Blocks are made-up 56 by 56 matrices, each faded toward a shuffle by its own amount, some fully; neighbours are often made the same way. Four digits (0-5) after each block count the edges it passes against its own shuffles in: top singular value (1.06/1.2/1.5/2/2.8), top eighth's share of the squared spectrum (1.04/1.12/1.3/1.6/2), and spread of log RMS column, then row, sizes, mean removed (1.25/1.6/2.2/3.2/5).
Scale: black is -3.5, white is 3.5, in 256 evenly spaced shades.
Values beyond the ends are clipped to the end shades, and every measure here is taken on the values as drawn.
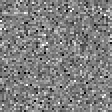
0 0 0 0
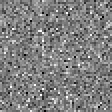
2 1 0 0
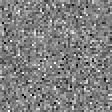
0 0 0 0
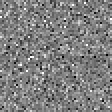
0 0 0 0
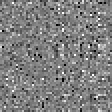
3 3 2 1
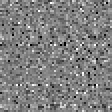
3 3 1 2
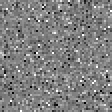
0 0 0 0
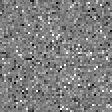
1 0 0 0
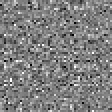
4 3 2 2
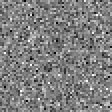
1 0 0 0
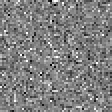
3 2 1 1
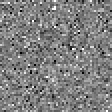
2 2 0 1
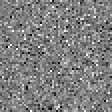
0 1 0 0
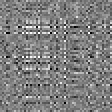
5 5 3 3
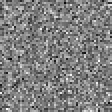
2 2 0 0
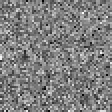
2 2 0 0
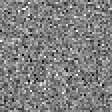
2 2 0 0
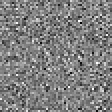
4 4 2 2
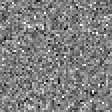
2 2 0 0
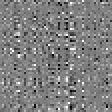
4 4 3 3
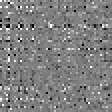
4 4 2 3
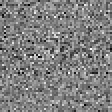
0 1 0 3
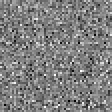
0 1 0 2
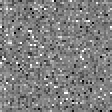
1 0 0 0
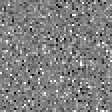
2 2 0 0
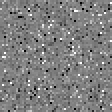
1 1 1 0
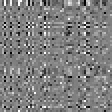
5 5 3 3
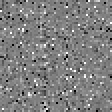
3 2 0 0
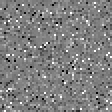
1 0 0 0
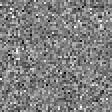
0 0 1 0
